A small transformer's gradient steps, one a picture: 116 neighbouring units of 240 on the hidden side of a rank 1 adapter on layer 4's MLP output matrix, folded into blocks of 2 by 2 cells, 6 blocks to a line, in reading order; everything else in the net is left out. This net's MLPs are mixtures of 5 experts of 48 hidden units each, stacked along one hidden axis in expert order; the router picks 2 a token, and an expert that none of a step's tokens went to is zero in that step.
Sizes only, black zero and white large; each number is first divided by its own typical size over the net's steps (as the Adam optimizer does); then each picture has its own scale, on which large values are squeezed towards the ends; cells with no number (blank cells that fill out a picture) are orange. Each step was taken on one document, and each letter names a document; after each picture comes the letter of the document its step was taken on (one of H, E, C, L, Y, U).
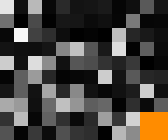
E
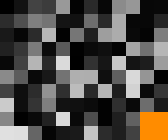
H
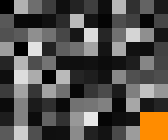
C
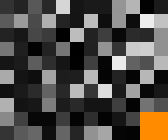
H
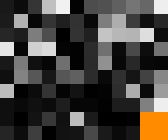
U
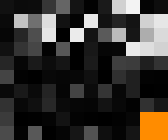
H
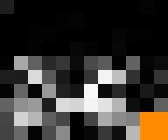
E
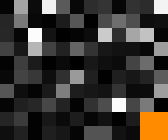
U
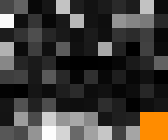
C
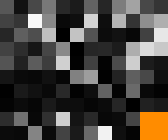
H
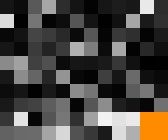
E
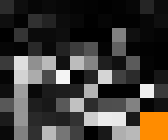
E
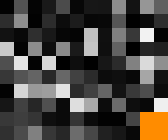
C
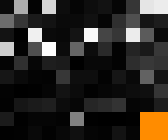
U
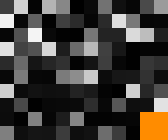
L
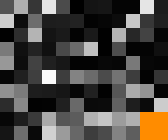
E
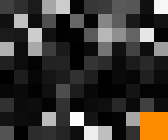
U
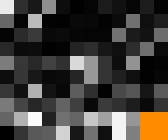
E
